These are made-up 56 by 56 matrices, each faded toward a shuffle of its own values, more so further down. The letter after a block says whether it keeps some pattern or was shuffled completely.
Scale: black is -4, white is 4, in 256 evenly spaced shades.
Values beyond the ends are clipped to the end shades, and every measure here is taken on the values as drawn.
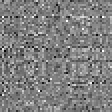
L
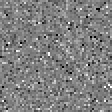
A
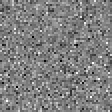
A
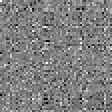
L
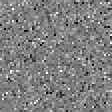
A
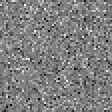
A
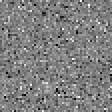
A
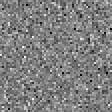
A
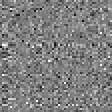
L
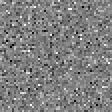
A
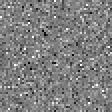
A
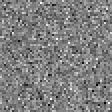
A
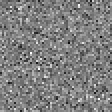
A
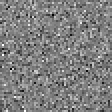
A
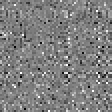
L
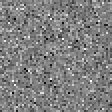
A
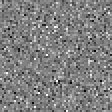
A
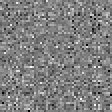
L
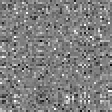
L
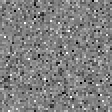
A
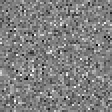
A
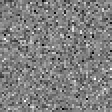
A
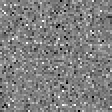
A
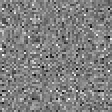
L
